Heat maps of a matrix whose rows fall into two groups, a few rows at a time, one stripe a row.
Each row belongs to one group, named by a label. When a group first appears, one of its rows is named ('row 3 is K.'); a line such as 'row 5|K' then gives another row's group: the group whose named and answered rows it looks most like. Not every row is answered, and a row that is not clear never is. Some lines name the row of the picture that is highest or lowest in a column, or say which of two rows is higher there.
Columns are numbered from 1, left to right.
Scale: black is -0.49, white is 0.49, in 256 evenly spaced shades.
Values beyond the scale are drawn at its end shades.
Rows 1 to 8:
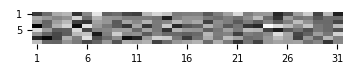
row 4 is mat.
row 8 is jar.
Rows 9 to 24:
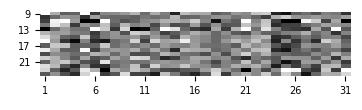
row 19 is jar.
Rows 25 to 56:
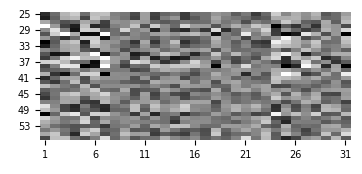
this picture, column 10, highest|37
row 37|jar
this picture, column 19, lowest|29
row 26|mat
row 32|mat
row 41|mat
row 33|mat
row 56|jar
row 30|jar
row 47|jar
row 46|mat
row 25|mat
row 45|mat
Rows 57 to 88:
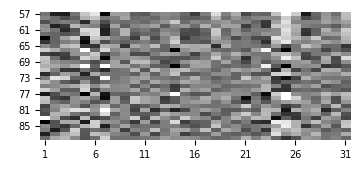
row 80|jar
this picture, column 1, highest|83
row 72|mat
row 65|jar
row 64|mat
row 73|jar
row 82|jar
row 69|jar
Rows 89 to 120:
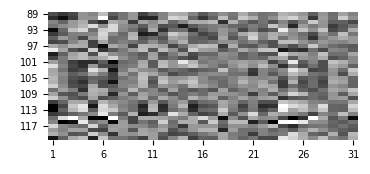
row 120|mat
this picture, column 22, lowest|112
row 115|jar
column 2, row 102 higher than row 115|No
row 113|mat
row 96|mat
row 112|mat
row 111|mat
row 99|mat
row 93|mat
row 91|jar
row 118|jar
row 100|mat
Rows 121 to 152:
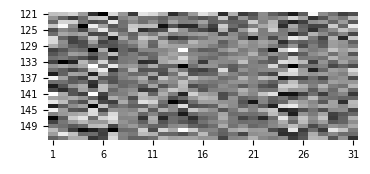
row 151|jar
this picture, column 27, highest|121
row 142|jar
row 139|mat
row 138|mat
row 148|mat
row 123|jar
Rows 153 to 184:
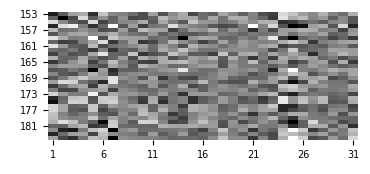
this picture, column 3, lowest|182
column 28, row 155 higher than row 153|No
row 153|mat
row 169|mat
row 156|jar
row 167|mat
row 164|jar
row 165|jar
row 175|mat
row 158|mat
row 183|mat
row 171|mat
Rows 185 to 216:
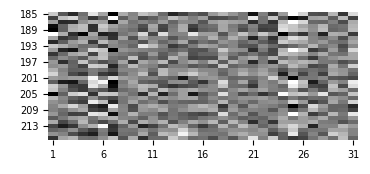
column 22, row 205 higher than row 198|No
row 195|mat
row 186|jar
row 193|jar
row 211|mat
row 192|mat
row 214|mat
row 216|jar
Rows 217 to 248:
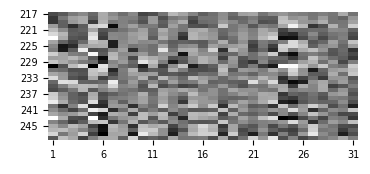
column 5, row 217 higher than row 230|Yes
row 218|mat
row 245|jar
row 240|jar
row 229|jar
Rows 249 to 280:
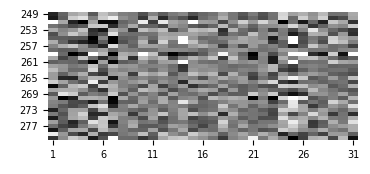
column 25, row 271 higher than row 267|Yes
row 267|mat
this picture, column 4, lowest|251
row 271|mat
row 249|mat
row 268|jar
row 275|mat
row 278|mat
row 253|jar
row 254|jar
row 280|jar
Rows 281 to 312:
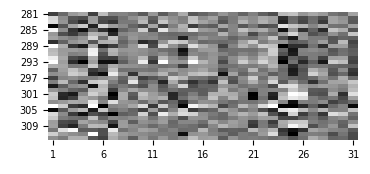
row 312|jar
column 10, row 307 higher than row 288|Yes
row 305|mat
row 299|mat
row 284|mat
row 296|jar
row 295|jar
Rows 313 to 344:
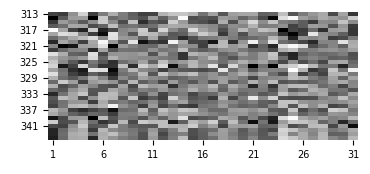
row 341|jar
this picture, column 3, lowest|321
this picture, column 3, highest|318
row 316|jar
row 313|jar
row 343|mat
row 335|mat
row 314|mat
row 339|mat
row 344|mat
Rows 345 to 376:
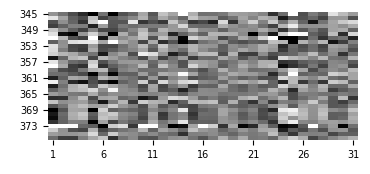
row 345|mat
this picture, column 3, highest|373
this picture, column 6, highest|347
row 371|mat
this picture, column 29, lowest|352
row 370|mat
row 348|mat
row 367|jar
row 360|mat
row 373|jar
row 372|mat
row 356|mat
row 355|jar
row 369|mat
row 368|mat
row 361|mat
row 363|mat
